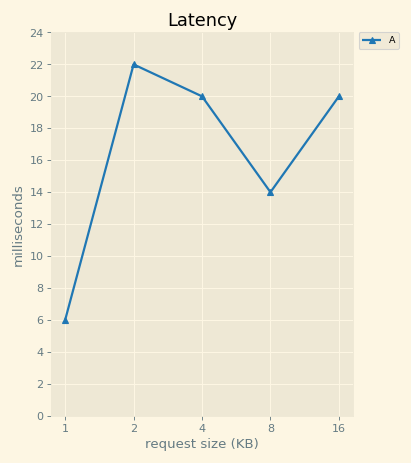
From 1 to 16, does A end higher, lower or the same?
higher
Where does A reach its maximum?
2
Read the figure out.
Title: Latency
x-axis: request size (KB), ticks 1 2 4 8 16
y-axis: milliseconds, ticks 0 2 4 6 8 10 12 14 16 18 20 22 24
Legend: A
Values:
A: 6 22 20 14 20
